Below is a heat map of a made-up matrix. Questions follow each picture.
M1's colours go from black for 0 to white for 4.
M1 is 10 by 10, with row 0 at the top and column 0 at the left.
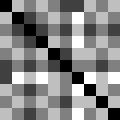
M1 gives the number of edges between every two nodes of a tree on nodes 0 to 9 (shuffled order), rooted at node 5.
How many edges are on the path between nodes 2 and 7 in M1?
1
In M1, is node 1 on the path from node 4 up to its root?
no
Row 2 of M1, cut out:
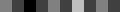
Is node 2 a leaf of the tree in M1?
no
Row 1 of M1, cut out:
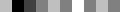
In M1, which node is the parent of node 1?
2
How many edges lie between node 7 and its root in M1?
2
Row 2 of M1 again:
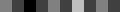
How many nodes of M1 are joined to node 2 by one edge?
5
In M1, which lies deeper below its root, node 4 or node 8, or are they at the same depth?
the same depth
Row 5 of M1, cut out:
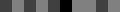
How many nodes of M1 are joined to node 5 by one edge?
4
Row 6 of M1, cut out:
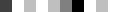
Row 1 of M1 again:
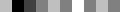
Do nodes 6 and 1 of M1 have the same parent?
no
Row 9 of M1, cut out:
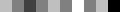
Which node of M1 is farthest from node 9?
6
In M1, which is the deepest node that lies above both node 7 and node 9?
2
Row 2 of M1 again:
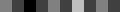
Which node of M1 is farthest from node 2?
6
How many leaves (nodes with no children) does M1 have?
7
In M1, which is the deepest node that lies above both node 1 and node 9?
2
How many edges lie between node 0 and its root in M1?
1
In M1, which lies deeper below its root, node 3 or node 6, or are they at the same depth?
the same depth
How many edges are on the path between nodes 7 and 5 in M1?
2
